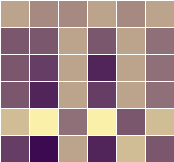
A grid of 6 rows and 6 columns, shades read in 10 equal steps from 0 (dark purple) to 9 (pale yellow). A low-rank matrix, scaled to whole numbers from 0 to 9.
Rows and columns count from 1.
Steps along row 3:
down up down up down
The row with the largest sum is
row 5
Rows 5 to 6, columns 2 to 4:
9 4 9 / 0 6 1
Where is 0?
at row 6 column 2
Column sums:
24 20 33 22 33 28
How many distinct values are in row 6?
6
